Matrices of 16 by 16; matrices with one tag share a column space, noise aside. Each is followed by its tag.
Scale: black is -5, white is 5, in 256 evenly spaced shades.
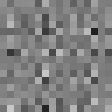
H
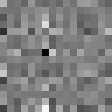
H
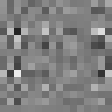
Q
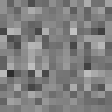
Q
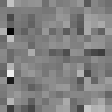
H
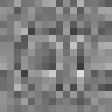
Q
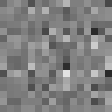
Q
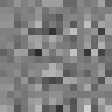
H
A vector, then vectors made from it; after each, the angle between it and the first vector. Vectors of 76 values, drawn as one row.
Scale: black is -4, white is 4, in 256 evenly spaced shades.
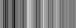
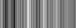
nearly parallel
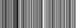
partly aligned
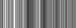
nearly opposite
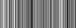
partly opposed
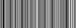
orthogonal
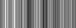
nearly opposite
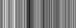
nearly opposite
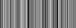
partly opposed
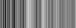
nearly parallel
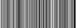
orthogonal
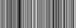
orthogonal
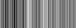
nearly parallel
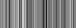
partly opposed
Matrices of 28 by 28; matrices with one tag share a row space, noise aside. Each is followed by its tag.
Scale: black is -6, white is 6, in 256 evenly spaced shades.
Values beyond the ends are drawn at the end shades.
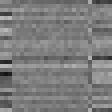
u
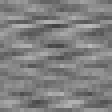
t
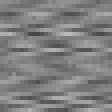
t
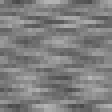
t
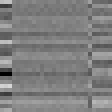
u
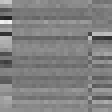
u
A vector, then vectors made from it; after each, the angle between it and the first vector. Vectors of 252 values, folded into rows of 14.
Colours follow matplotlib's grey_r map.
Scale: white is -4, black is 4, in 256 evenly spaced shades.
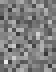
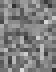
partly aligned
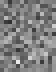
orthogonal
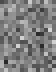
partly opposed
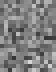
partly opposed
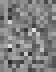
partly aligned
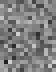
nearly opposite
